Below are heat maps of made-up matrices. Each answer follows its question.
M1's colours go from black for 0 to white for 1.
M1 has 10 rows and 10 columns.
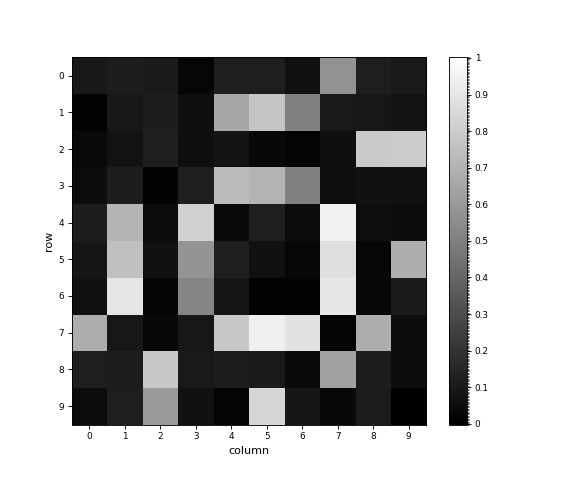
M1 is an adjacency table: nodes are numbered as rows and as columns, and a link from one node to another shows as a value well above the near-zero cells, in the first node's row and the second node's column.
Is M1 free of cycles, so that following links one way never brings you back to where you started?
no
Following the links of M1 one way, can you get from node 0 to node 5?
yes
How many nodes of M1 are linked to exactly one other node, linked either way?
1
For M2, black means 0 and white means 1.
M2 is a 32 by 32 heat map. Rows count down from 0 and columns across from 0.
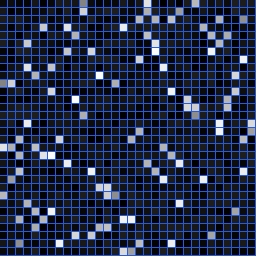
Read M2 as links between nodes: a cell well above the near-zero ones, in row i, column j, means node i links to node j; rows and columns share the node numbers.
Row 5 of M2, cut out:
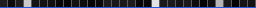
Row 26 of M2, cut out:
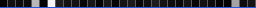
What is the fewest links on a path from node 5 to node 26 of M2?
3
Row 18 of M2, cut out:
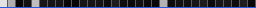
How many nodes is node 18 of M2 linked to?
4
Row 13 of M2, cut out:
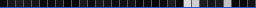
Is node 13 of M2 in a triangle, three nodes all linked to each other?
no
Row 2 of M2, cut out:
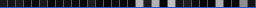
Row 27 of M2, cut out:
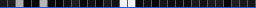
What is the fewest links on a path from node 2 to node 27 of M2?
1
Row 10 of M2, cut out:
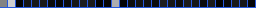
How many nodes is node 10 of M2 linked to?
3
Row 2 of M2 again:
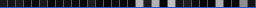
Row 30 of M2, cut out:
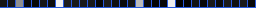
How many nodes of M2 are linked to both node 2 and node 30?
2
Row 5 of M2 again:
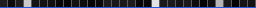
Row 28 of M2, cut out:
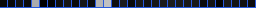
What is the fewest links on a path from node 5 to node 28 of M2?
5
